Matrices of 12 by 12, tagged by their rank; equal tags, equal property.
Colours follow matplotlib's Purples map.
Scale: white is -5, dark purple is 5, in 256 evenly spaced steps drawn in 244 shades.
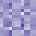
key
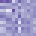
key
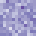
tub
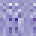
key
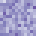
tub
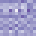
key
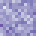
tub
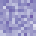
tub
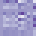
key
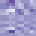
key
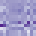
key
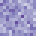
tub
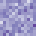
tub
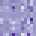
key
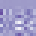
key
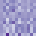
key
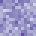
tub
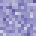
tub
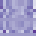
key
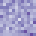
tub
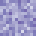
tub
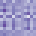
key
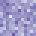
tub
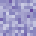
tub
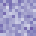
tub
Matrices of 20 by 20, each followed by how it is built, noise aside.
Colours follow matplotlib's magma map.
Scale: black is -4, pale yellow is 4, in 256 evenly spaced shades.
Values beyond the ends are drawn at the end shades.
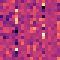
uneven columns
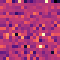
uneven rows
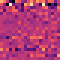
uneven rows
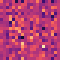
uneven columns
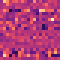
uneven rows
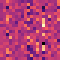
uneven columns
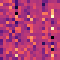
uneven columns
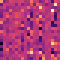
uneven columns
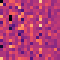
uneven columns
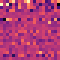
uneven rows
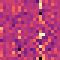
uneven columns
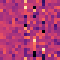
uneven columns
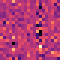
uneven columns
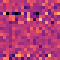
uneven rows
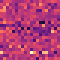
uneven rows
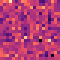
uneven rows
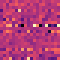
uneven rows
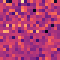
uneven rows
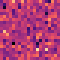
uneven columns
